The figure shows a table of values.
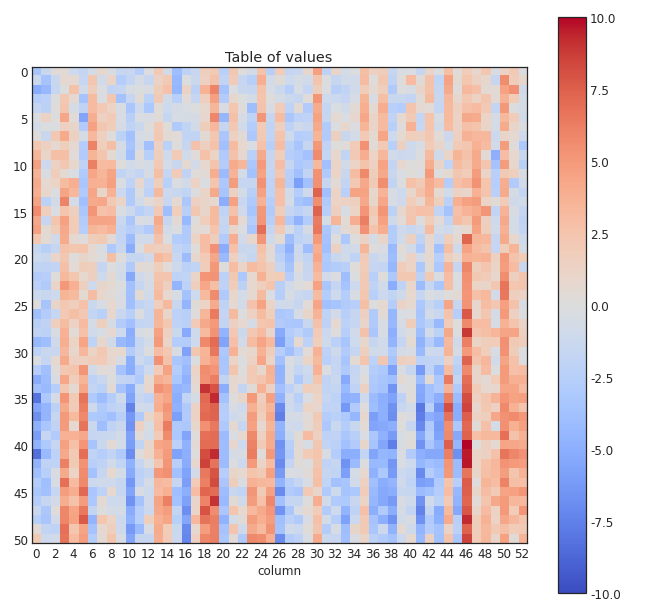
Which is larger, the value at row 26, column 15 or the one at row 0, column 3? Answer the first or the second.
the second
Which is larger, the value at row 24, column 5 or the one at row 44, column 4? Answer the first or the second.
the second
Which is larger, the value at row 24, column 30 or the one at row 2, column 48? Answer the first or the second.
the first
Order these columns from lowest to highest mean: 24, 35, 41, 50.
41, 35, 24, 50
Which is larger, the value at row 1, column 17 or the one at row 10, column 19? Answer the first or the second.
the second
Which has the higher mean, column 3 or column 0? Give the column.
3
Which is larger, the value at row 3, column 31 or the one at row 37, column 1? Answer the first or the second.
the first
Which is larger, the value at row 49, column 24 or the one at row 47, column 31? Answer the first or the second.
the first
